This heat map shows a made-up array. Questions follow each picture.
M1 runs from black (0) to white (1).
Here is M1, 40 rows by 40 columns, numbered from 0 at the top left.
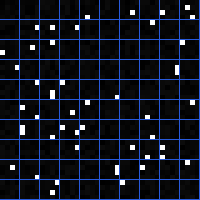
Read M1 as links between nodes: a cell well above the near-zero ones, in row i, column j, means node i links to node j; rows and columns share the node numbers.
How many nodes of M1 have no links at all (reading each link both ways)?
1
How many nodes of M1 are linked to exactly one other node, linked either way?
11
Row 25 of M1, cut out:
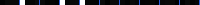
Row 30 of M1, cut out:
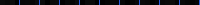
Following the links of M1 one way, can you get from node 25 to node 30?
yes
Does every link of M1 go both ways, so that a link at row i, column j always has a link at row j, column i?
no
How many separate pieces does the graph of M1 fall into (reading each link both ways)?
3
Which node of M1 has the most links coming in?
node 10
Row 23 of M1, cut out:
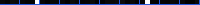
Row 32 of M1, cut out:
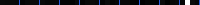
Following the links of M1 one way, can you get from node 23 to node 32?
yes
